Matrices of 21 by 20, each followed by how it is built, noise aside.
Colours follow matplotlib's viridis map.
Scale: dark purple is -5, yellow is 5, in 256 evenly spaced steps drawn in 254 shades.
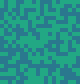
noise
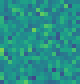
noise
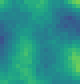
smooth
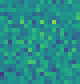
noise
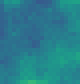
smooth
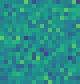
noise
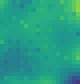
smooth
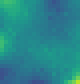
smooth
